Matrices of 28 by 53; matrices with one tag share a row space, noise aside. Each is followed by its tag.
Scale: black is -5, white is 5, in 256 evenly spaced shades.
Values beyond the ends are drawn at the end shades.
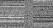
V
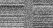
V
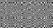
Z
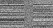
V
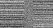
V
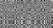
Z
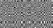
Z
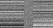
V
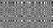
Z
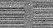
V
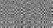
Z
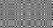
Z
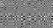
Z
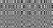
Z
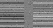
V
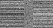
V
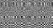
Z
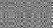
Z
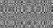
Z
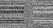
V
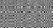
Z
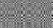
Z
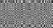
Z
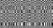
Z
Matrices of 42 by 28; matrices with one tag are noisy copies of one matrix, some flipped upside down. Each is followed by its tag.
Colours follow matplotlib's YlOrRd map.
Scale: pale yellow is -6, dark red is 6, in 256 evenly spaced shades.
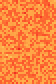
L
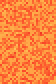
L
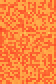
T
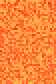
T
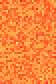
L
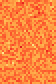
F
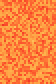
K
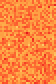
L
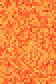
K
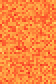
L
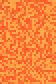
F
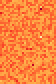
T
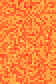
F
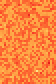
K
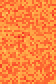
L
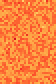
K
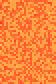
F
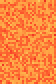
T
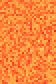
F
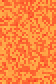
K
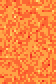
K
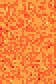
T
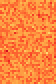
T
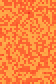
K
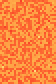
F
